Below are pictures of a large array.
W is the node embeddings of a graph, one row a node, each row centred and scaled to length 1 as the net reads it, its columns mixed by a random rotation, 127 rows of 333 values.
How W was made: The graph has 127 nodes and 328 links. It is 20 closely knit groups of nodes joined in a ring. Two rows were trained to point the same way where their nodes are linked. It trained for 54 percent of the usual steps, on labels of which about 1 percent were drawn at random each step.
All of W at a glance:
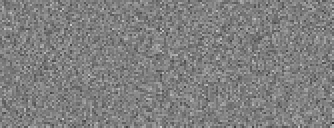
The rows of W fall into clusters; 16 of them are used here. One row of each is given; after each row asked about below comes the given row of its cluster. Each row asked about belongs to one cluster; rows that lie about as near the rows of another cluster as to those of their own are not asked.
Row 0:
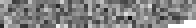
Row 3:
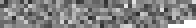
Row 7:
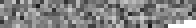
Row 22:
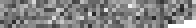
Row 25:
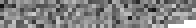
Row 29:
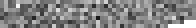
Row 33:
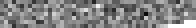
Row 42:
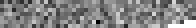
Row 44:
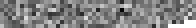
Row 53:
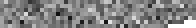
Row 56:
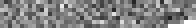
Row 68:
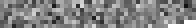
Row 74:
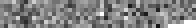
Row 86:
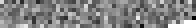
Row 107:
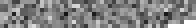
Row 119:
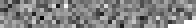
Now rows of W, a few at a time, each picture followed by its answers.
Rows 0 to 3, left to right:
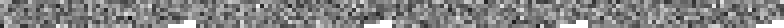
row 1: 56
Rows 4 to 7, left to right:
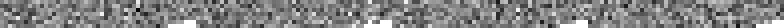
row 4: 74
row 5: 42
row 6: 74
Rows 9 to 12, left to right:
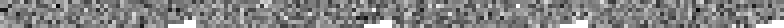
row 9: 119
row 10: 56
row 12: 74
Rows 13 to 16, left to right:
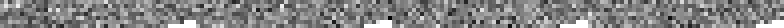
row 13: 29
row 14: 86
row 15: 53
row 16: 74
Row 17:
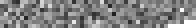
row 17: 107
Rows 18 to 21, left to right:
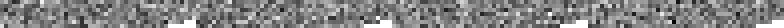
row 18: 107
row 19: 22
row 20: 56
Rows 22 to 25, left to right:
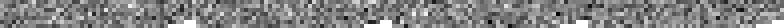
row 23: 53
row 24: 68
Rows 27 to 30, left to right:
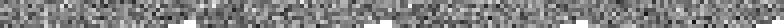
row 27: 56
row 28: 29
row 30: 53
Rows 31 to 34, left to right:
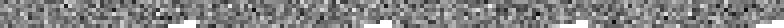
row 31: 56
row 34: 74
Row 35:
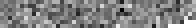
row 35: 44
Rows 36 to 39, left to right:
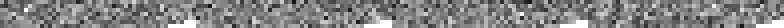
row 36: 3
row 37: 25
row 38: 25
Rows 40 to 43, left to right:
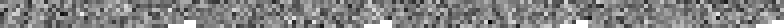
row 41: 42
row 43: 25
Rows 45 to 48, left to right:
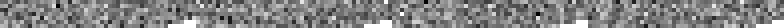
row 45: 119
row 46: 86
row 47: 33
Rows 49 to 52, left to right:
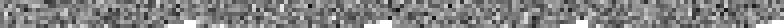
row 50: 86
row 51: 119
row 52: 74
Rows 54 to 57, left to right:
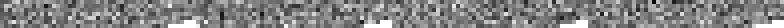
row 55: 107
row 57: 7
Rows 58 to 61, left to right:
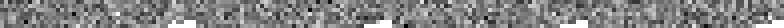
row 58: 42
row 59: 56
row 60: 68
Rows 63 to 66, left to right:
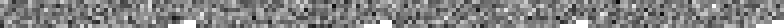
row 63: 0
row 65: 22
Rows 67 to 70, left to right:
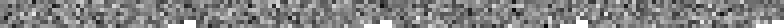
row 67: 68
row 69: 44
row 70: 7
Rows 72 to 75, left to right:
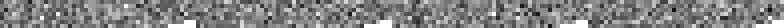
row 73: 56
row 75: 22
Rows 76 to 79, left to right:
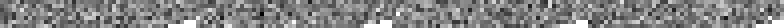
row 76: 53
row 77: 107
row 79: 22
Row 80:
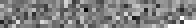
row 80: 22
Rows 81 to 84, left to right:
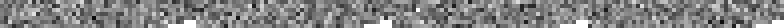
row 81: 68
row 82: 119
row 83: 3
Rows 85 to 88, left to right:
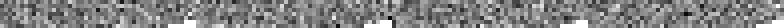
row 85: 44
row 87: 0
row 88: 3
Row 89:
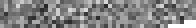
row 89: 29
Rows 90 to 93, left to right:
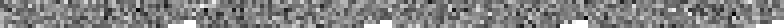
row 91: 29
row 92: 86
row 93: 33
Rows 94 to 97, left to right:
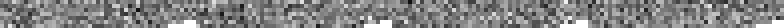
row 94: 74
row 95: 29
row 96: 42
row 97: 25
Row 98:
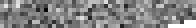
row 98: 29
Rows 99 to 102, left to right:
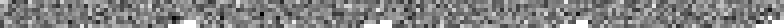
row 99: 0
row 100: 107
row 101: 42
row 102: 22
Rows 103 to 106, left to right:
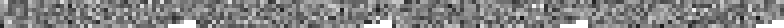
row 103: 0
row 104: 22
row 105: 0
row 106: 3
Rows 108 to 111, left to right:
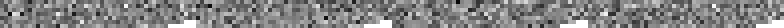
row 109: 25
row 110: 7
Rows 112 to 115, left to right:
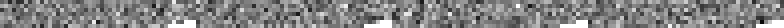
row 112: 42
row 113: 0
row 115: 0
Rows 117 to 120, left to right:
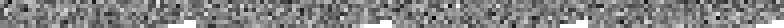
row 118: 33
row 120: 25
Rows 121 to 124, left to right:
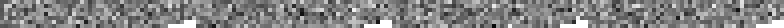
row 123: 44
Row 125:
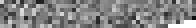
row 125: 86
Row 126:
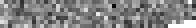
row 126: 86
